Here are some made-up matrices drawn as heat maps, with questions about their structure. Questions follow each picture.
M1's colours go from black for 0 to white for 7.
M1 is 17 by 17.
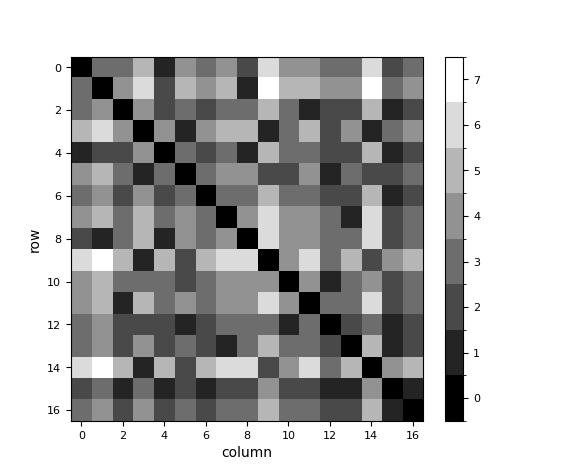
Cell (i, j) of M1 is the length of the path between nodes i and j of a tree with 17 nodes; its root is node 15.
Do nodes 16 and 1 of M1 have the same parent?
no
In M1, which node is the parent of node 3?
5
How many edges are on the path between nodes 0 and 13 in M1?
3
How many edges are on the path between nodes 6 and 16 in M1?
2
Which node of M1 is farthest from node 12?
1
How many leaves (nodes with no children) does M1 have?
9
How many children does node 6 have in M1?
0
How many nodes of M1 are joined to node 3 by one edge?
3
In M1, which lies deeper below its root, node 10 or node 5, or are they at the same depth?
the same depth
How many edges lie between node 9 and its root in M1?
4
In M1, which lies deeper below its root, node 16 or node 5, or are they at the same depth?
node 5
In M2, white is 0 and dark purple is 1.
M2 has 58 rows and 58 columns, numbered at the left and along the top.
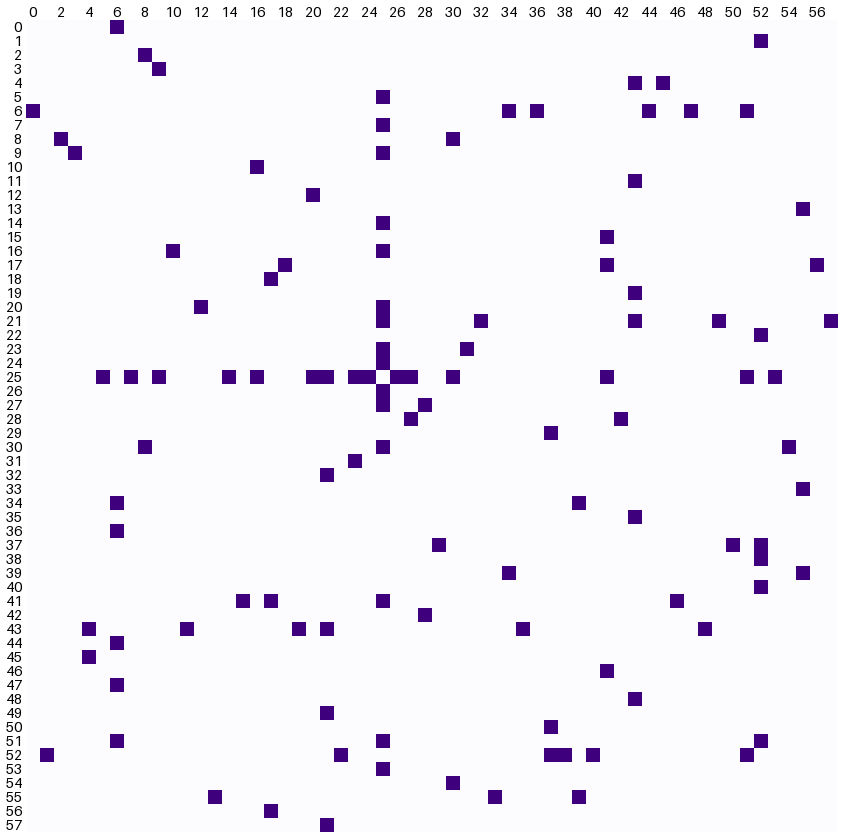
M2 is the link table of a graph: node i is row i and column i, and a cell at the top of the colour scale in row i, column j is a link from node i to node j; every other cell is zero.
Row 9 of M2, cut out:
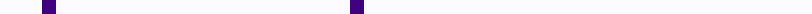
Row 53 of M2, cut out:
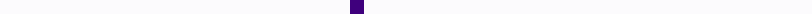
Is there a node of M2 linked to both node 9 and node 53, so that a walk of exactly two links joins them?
yes
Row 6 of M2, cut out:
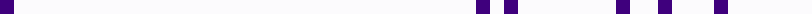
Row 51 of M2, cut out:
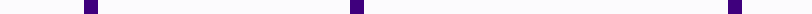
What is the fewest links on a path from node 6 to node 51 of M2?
1
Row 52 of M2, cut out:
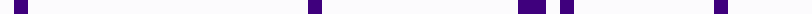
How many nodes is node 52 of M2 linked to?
6
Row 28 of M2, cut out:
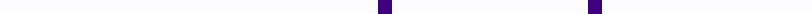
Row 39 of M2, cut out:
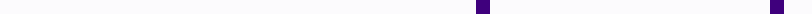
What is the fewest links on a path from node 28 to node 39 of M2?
6
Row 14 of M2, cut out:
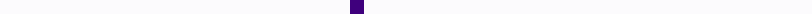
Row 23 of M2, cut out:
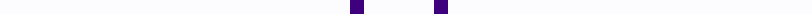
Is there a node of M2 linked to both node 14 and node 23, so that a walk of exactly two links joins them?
yes
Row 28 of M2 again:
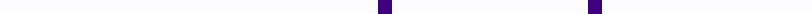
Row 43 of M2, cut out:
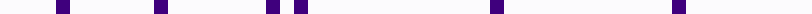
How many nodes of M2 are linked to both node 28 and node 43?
0
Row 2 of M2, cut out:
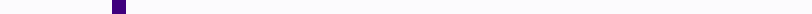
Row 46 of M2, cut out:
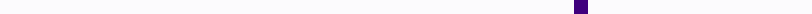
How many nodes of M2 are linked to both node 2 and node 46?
0
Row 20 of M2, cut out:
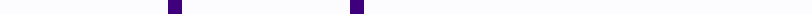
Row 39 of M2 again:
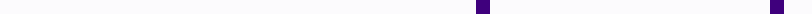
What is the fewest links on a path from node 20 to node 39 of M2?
5
